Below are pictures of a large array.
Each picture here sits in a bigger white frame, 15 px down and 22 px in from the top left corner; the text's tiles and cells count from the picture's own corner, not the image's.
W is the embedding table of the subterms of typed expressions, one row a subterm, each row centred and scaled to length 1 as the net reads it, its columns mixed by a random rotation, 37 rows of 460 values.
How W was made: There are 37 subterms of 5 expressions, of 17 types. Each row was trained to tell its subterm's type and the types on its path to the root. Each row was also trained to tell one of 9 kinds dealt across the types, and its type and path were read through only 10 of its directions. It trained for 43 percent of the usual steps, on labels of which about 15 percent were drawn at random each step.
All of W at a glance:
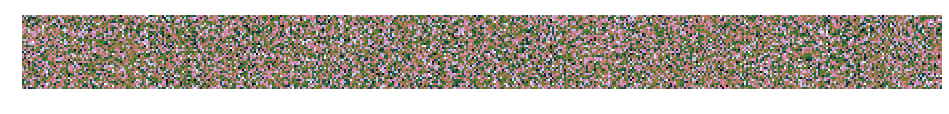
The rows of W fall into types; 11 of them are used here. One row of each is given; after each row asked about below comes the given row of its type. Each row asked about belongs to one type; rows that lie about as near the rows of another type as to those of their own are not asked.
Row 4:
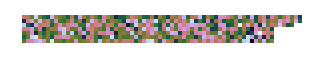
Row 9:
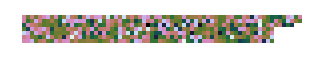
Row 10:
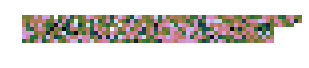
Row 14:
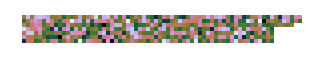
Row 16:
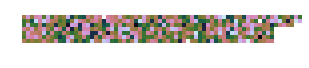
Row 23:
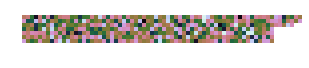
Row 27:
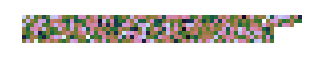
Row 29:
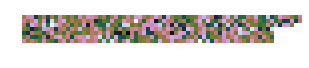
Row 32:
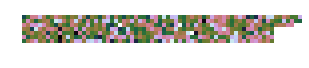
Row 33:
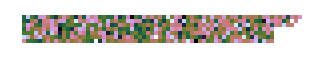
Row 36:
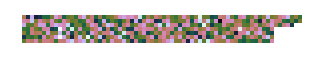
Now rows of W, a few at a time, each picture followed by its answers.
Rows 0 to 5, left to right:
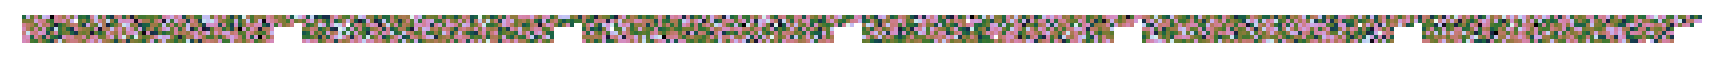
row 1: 36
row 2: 29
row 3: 33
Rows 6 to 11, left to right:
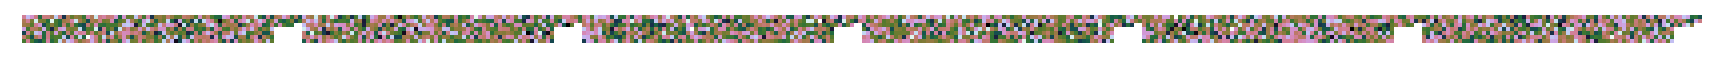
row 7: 14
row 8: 14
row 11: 4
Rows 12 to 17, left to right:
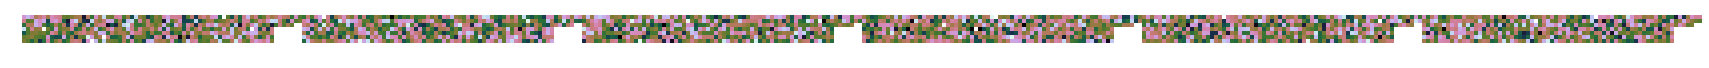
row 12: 16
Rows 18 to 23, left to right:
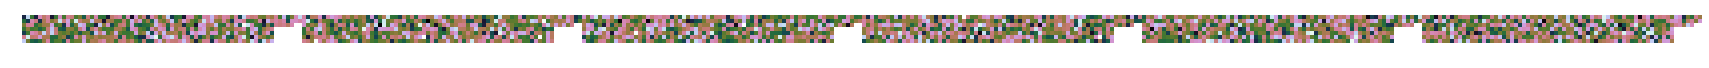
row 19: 27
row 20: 9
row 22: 32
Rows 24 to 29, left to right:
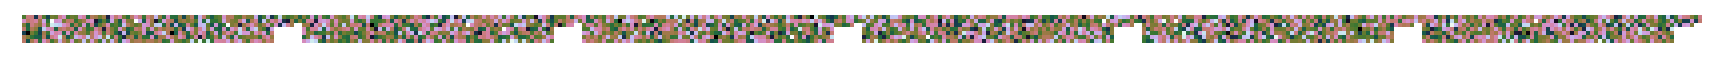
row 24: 29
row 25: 4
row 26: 9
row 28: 16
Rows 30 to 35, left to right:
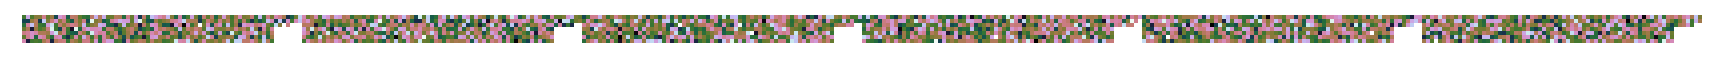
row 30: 33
